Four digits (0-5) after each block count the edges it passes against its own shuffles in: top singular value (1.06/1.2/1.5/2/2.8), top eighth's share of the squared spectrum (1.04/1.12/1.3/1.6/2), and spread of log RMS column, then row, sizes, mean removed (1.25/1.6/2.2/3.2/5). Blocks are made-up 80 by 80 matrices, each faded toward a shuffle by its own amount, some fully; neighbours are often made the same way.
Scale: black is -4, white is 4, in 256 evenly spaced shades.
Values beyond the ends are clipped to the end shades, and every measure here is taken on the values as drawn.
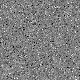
2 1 0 0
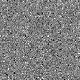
3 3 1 1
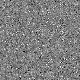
3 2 1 0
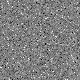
0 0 0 0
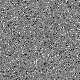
0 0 0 0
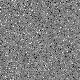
0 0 0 0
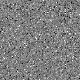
3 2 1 0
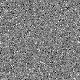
3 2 0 0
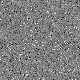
2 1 0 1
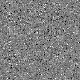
3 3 1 1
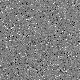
2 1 0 0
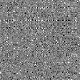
4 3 2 2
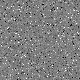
0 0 0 0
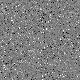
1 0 0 0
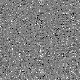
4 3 1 1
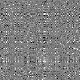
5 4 3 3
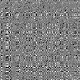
5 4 3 3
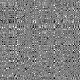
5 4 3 3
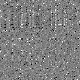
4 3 1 1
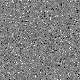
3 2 0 0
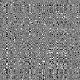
5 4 3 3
